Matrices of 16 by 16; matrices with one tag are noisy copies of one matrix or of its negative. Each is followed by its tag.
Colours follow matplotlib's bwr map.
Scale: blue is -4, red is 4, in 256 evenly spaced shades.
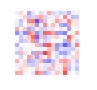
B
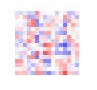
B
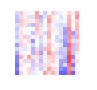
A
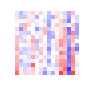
A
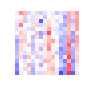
A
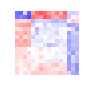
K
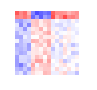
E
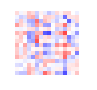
B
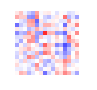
B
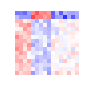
E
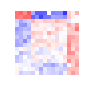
K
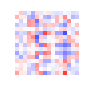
B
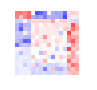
K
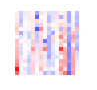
A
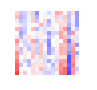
A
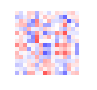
B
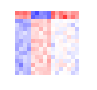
E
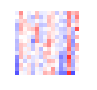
A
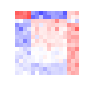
K
